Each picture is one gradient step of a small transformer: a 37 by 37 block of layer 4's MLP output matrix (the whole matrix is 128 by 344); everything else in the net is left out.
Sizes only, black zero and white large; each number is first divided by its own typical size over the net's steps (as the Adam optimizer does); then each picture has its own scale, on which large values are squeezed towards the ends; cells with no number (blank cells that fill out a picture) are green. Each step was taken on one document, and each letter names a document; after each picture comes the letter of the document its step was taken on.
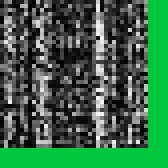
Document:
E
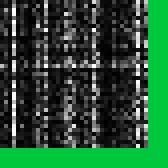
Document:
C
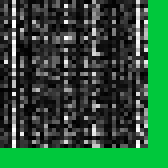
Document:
C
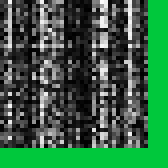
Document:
E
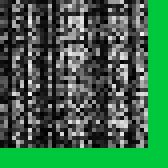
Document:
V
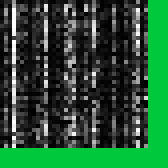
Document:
C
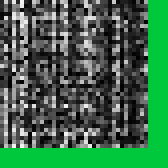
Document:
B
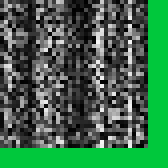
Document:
E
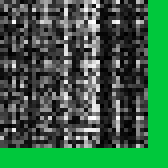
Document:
B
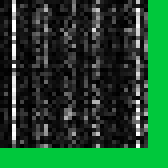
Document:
C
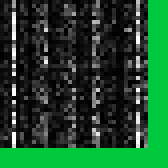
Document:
C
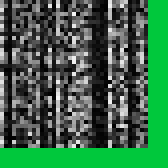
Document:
V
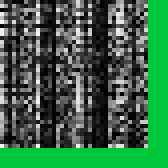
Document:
V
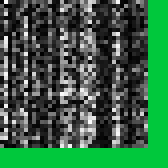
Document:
B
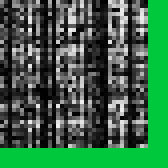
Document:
V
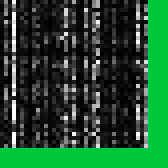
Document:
C
